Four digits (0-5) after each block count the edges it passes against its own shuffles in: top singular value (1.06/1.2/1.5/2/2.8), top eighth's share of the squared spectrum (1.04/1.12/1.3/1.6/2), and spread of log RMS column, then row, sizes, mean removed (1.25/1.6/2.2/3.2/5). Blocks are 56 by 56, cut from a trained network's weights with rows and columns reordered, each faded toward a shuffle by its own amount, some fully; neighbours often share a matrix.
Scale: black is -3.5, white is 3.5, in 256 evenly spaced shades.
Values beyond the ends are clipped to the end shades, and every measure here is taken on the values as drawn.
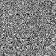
3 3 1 2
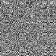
4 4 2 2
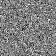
0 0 0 0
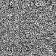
3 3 1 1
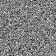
0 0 0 0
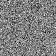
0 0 0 0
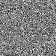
1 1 0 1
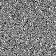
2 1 0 0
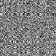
4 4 2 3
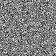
0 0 0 0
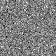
0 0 0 0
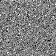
0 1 1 0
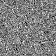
0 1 0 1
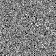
2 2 0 0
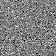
2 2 0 0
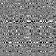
4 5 1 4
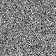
1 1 0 0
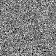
2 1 0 0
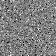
0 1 0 0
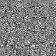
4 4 0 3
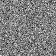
1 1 0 0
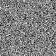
1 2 1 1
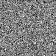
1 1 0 0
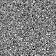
1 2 1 1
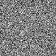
2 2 1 1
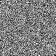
1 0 0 0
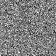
1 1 0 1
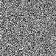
2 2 1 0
